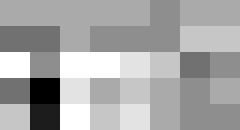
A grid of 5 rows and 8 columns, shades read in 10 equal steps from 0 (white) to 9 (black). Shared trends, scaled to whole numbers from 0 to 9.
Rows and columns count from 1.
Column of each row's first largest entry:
6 1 7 2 2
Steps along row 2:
same down up same same down same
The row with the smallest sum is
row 3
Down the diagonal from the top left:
3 5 0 3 1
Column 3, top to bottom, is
3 3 0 1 0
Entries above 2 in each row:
8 6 3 6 4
